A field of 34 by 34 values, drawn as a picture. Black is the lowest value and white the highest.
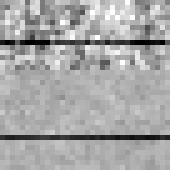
No overall slope runs across the table. Rows 9 and 28 stand out from the rest. The top left is the ninth with the lowest average. A horizontal seam about 40% of the way down splits the table, and the bottom part is calmer. Most values sit high, with a long tail of low ones.
